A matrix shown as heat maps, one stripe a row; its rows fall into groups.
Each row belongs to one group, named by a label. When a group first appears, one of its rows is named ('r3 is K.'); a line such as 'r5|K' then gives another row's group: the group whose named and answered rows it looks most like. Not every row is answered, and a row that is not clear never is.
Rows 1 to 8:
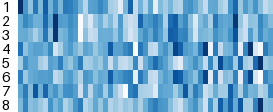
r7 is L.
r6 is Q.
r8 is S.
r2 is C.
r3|C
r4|Q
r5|S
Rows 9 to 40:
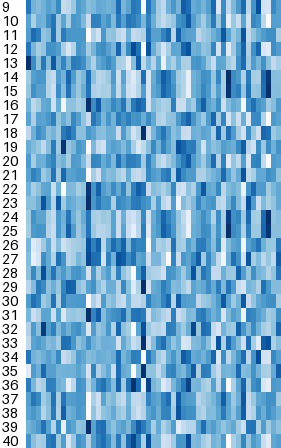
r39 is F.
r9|Q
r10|Q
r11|C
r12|Q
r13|L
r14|S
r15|S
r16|F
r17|Q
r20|Q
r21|C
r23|F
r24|S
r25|S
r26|F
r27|F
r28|L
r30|C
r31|F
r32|L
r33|S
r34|Q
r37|C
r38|C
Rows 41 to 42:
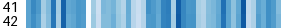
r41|C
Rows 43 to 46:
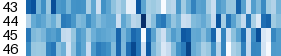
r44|S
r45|Q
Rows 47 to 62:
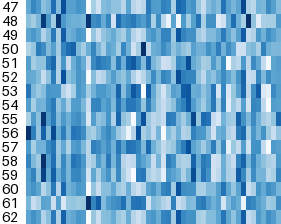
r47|C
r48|F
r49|C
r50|S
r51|Q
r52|C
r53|Q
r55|L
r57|Q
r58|L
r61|F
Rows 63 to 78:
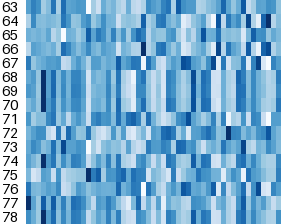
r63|C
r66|S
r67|Q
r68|L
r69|L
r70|L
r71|Q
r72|S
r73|C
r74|L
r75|F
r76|Q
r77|L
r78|L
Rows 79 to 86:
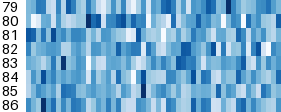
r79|S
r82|Q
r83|C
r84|L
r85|S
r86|L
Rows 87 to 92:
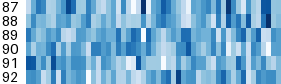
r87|S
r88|S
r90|Q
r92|C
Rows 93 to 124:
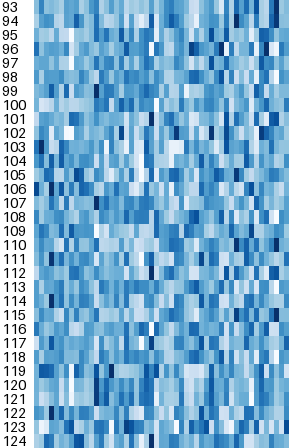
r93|S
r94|S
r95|F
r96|Q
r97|F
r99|F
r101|S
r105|S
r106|L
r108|Q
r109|C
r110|S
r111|L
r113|Q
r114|L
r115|S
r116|Q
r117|L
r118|Q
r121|F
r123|F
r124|S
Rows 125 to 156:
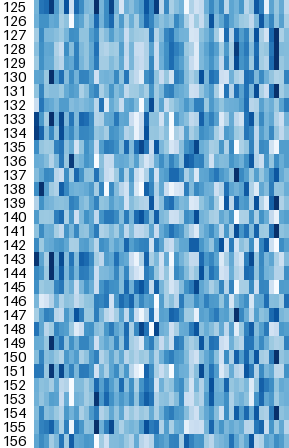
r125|F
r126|F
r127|S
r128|S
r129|S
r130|L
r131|S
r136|C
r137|S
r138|L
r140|Q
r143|L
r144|L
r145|Q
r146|F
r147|S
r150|S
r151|L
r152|F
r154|S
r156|C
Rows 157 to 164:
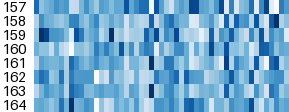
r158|S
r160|F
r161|S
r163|S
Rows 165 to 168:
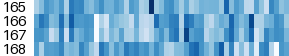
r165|S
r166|C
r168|Q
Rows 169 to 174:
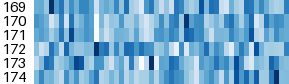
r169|L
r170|C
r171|C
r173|S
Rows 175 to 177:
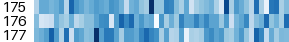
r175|S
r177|F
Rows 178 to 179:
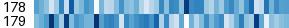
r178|C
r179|F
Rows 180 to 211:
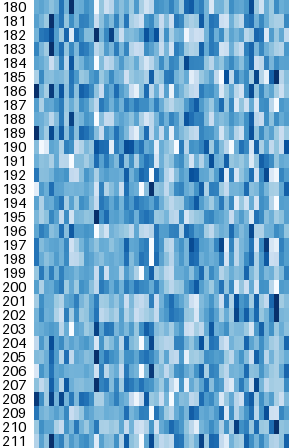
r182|F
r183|L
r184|C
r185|S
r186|L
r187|Q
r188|C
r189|L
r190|F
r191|F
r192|Q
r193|L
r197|Q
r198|Q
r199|L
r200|Q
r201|S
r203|F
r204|L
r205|F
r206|L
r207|F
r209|Q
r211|L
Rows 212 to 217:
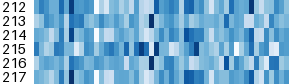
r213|S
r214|C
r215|Q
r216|S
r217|C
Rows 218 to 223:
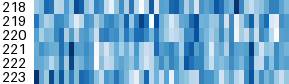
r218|S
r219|Q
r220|Q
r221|C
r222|C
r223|L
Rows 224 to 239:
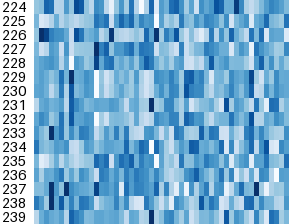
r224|S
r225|F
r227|F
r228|F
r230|C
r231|S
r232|C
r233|L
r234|Q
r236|Q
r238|L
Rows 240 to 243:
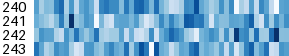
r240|Q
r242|S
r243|Q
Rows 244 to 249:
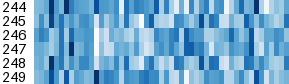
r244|F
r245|L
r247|C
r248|L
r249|F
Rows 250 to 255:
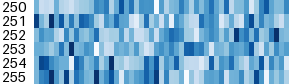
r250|F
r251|L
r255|F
